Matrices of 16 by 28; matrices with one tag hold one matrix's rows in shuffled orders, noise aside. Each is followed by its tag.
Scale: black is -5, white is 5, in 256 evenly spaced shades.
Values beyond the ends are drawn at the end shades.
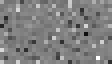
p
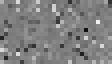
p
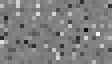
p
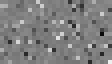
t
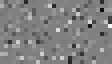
t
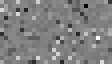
p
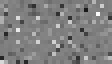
p
